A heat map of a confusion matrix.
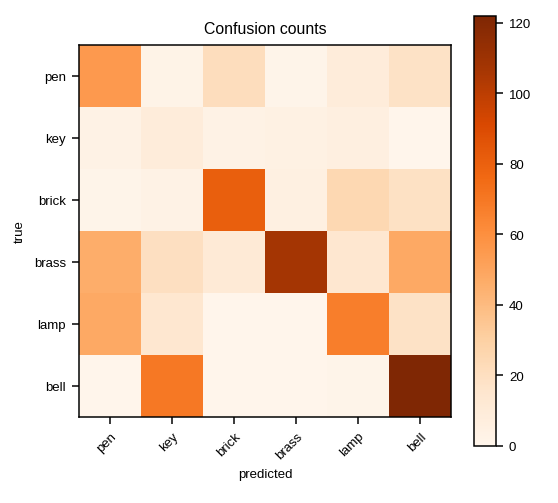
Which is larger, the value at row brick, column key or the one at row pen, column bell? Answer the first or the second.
the second
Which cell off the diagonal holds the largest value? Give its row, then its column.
bell, key
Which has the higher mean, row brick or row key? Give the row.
brick
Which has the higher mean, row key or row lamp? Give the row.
lamp
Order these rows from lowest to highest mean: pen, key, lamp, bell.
key, pen, lamp, bell
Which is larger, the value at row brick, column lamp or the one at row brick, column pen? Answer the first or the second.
the first
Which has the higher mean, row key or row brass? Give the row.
brass
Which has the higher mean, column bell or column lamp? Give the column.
bell
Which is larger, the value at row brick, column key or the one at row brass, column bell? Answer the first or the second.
the second
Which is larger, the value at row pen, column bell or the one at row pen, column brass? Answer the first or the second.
the first
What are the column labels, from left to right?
pen, key, brick, brass, lamp, bell
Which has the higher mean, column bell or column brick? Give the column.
bell
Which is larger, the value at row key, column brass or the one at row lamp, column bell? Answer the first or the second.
the second
